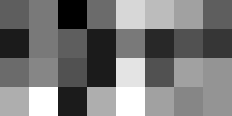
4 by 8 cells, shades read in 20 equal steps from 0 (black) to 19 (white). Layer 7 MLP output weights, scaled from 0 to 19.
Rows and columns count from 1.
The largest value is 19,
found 2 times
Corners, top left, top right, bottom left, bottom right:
7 7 13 11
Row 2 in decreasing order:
9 9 7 6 4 3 2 2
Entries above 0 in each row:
7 8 8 8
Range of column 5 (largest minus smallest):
10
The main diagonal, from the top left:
7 9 6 13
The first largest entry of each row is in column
5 2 5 2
